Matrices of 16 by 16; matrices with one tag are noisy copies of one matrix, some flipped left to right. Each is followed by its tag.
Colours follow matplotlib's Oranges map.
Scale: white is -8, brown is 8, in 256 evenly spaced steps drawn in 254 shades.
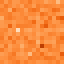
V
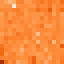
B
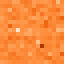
V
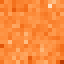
B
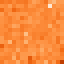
B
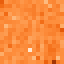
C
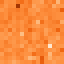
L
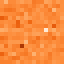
V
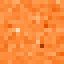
V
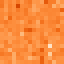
L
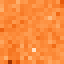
C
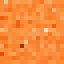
V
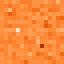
V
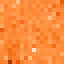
C
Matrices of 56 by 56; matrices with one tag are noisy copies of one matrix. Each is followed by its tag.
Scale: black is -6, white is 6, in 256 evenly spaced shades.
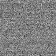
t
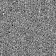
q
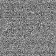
t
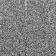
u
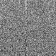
u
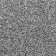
u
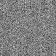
q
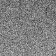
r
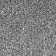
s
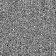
q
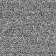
t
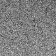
r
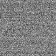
t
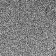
r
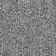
q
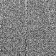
u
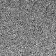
r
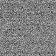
t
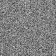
q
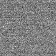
t
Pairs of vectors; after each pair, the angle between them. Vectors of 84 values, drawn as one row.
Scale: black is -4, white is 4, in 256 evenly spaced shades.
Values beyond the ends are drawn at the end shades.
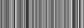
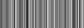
nearly parallel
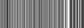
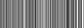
partly opposed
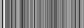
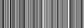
orthogonal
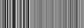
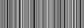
orthogonal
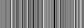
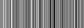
partly aligned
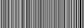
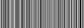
nearly parallel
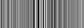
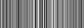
nearly opposite
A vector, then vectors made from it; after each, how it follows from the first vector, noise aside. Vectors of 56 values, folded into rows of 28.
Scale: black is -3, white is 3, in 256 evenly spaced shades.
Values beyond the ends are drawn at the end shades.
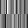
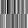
negated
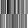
negated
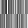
sign-scrambled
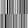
sign-scrambled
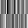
negated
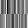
negated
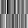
negated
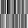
negated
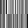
sign-scrambled
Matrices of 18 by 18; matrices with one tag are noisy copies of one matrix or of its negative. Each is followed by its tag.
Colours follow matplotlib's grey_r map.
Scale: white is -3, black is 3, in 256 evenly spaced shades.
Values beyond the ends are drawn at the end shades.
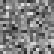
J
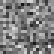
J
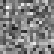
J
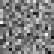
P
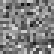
J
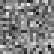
J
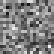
J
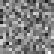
P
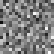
P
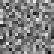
P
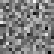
P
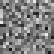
P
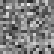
J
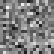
J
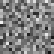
P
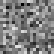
J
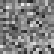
J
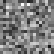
J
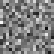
P
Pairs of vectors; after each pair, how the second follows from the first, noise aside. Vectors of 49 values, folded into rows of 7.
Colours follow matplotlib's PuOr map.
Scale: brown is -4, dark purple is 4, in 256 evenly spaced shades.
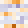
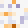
partly zeroed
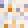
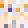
negated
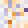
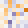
negated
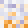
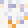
partly zeroed
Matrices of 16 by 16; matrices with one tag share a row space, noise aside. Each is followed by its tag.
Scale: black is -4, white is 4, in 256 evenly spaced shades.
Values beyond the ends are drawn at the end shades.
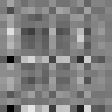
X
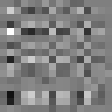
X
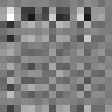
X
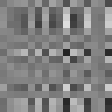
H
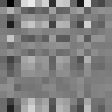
X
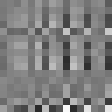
H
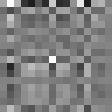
X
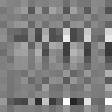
H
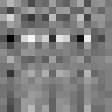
X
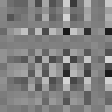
H
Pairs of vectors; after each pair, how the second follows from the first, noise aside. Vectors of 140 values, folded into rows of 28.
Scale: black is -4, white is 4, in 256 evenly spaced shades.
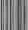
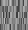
shuffled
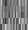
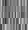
copied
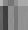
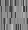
shuffled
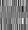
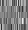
copied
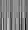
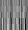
copied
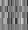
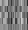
copied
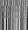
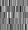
shuffled
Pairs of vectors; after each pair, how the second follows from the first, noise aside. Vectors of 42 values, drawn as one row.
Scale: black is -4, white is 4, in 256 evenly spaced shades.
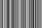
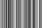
reversed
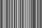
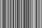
negated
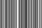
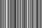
wrapped around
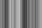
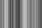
negated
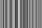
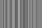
shrunk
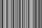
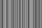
shrunk
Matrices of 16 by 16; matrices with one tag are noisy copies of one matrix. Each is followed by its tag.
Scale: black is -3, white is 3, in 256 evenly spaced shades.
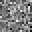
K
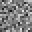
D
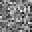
K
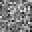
K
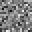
D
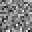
D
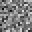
D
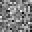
K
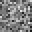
K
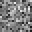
K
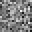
K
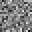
D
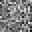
K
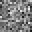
K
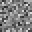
D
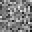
K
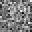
K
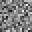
D
